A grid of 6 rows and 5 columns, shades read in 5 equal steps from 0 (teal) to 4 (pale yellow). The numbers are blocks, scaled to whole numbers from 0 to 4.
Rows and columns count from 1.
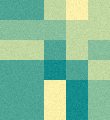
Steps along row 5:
same up down up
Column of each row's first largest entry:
4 4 1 5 3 3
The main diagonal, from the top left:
1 2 1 1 2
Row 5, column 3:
4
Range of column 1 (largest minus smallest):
2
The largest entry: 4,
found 3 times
